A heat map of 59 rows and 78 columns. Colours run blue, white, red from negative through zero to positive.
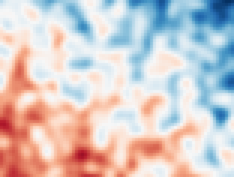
Slope: up to the bottom left. Grain: blotchy. Ninth with the lowest average: top right. Mirror symmetry: none. Stripes: none. Ninth with the highest average: bottom left. Lone odd cells: none.
